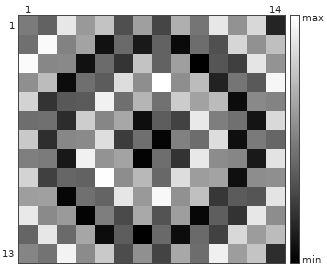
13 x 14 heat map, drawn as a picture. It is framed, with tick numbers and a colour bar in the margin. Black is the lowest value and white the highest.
A checkerboard runs through the table. Overall the values sit about 50% of the way up the scale. Concentric rings centre on the centre.
